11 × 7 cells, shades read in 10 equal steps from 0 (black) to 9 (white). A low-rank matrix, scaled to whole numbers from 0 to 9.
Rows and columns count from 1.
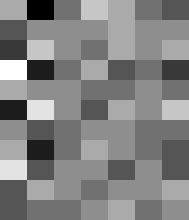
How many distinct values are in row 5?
3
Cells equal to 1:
3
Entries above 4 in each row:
3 6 5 2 4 5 3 3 4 5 3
